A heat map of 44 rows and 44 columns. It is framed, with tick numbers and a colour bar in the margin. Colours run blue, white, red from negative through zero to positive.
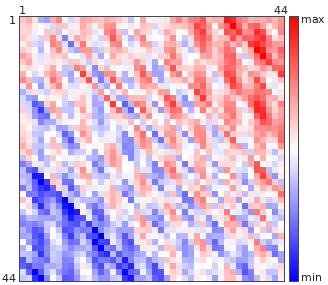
The field climbs toward the top right. Upright stripes repeat 9 times across the table. The top right is the ninth with the highest average. The ninth with the lowest average is the bottom left.
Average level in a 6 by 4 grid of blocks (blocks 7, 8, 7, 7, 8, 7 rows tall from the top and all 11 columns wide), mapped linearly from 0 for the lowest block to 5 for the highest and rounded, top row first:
3 3 4 5 | 3 3 3 4 | 2 2 3 4 | 1 2 2 3 | 0 1 2 2 | 0 0 2 2
